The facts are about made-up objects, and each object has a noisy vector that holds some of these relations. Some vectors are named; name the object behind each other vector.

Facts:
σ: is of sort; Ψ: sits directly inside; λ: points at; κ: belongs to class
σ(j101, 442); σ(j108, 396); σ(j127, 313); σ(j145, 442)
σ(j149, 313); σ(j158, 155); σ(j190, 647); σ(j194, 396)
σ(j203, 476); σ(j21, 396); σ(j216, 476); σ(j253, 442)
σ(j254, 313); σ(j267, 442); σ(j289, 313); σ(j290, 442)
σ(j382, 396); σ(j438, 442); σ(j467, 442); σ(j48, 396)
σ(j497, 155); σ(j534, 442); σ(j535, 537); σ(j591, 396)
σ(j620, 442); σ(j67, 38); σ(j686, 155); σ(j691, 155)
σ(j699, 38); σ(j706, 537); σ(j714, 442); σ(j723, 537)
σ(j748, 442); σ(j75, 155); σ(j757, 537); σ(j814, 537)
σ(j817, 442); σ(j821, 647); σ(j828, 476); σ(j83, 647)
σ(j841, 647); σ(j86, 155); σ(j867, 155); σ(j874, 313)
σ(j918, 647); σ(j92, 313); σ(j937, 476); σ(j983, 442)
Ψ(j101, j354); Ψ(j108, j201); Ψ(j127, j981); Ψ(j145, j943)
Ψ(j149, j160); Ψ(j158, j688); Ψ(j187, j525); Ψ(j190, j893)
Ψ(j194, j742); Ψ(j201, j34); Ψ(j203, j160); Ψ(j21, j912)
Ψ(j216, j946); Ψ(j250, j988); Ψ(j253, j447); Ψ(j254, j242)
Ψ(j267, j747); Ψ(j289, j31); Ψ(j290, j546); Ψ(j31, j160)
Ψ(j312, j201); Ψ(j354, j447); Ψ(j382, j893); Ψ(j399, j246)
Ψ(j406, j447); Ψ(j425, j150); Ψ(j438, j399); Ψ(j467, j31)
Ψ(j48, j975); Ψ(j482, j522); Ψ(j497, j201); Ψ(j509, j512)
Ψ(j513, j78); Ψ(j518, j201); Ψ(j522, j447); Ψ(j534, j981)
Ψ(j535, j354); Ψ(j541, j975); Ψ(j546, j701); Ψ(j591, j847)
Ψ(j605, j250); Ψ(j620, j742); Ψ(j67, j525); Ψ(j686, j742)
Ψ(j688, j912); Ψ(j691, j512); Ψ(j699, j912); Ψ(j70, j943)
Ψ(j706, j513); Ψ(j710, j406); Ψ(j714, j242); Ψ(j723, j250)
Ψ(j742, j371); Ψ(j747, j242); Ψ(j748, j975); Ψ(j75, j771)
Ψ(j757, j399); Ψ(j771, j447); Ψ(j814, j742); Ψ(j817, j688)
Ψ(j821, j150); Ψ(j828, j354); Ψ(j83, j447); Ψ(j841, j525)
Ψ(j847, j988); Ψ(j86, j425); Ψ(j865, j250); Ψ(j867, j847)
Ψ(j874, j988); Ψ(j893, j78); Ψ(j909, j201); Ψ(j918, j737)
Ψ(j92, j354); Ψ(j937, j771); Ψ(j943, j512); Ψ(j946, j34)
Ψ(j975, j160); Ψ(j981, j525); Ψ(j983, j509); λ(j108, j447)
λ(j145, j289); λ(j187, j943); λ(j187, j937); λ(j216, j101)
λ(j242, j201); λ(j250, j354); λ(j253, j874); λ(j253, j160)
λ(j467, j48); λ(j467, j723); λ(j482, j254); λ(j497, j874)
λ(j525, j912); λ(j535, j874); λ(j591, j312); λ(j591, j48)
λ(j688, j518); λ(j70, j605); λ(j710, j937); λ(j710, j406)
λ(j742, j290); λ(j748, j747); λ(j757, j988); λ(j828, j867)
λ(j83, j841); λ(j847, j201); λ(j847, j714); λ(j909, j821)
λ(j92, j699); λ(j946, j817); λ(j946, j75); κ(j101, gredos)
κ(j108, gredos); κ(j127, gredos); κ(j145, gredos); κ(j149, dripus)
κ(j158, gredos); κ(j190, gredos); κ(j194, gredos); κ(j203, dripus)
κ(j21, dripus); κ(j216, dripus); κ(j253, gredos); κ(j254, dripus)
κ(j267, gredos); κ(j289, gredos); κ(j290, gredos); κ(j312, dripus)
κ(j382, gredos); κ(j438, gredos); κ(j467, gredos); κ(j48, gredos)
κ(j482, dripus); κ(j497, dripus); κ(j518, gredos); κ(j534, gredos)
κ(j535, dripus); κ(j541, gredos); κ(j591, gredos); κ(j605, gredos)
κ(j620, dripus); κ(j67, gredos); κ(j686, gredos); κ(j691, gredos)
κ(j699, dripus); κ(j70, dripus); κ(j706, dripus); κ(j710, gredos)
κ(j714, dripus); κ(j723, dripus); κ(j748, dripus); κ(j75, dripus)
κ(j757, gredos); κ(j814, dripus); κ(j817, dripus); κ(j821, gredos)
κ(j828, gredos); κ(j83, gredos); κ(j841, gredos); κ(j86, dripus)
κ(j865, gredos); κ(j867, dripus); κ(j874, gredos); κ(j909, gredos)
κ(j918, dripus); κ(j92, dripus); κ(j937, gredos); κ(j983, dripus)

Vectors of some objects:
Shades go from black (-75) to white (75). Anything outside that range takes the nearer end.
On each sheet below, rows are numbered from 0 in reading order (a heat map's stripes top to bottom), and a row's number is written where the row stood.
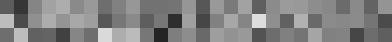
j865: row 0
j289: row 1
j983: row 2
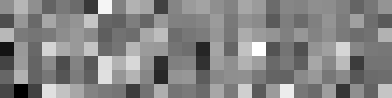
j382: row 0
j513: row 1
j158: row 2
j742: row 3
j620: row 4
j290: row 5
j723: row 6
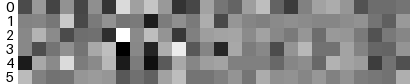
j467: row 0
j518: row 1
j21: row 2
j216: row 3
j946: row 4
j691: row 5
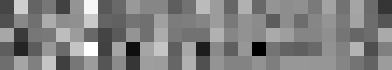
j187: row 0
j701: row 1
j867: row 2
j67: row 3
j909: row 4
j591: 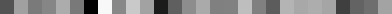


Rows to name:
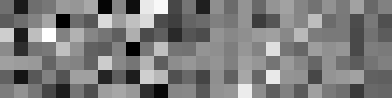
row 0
j828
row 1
j253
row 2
j874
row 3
j75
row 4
j841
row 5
j937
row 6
j714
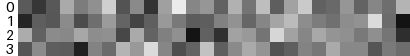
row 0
j706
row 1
j406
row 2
j92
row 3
j748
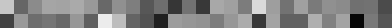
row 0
j254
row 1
j817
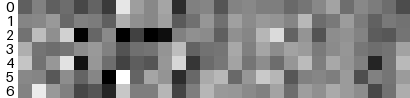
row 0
j101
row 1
j918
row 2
j201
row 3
j86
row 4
j497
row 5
j48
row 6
j108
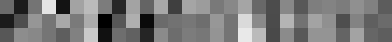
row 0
j160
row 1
j847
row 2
j242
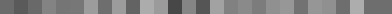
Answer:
j482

